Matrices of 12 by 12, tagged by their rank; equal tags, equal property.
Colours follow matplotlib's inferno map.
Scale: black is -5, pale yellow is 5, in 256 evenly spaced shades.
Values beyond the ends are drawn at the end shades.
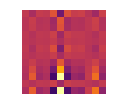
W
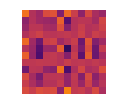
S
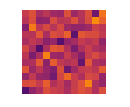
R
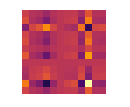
W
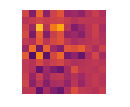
S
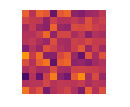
S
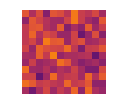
R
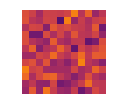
R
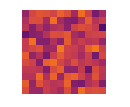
R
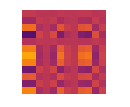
W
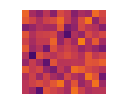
R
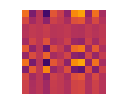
W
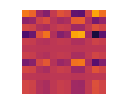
W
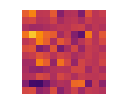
S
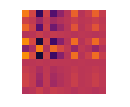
W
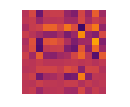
S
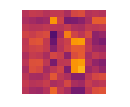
S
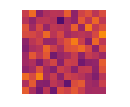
R
